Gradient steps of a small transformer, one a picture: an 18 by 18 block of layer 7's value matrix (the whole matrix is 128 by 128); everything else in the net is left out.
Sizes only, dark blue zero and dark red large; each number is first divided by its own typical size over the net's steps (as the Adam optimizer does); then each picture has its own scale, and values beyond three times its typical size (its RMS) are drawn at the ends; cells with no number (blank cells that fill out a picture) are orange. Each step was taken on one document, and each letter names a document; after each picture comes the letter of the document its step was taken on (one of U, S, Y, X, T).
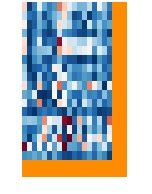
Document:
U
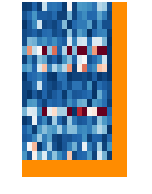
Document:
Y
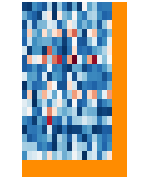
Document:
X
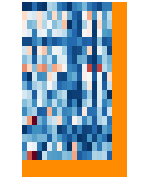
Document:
U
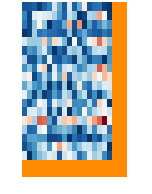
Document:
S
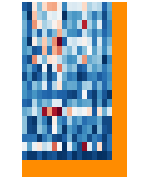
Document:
Y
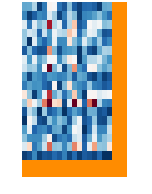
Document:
X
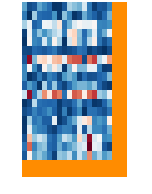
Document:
X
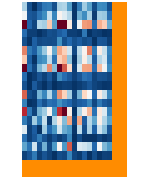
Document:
Y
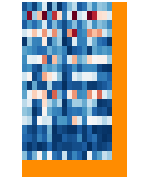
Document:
X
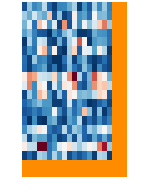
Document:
S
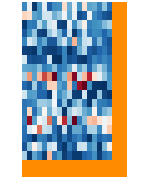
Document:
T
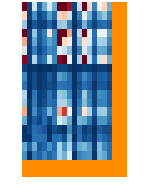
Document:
Y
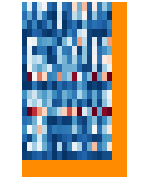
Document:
T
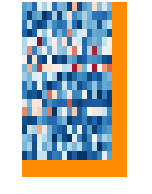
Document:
S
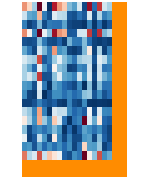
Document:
U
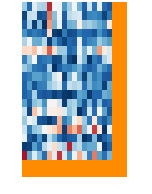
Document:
U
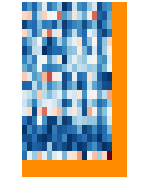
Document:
X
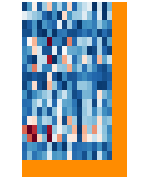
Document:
U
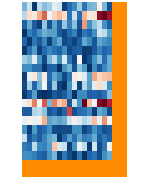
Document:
S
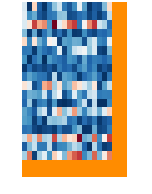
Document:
X
